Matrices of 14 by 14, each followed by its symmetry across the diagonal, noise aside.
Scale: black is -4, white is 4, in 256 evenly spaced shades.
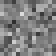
antisymmetric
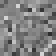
symmetric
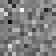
antisymmetric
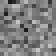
neither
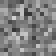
neither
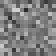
antisymmetric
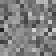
neither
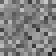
symmetric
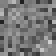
symmetric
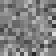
antisymmetric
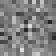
antisymmetric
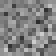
symmetric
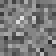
symmetric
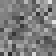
neither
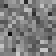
neither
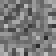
symmetric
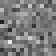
neither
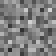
antisymmetric
